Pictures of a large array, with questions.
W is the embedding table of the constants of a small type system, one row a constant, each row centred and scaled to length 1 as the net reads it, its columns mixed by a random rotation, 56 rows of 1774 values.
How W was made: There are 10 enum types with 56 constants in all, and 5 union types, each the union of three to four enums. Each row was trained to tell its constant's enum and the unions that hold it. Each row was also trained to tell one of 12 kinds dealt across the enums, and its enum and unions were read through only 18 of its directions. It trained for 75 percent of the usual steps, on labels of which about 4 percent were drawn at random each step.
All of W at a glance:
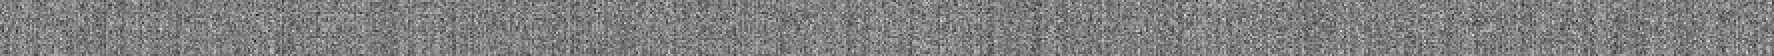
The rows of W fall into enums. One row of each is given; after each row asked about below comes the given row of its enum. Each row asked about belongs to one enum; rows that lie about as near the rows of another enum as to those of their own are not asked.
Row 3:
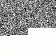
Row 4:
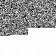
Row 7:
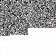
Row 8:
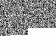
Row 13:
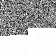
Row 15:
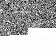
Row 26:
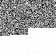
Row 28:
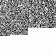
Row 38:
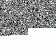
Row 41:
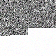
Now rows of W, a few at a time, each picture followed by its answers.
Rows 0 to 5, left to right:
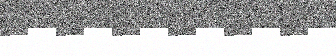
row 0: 8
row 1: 26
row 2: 38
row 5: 38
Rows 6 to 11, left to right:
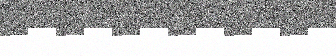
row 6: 15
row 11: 26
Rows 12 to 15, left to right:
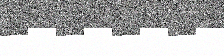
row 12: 41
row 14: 15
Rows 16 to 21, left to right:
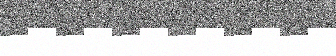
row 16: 15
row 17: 3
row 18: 26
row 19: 8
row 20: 13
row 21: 13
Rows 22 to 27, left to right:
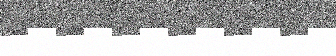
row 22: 15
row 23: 15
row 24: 13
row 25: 15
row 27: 38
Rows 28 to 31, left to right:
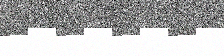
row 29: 38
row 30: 38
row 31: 4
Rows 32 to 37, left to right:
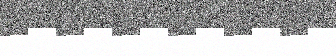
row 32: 7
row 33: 8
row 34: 3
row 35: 4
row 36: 13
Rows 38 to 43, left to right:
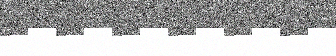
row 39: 26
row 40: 3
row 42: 4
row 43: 28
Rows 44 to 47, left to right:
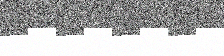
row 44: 13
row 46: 26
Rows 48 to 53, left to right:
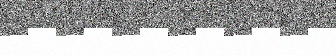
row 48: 3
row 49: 7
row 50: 3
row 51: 13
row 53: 3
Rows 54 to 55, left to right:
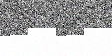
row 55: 38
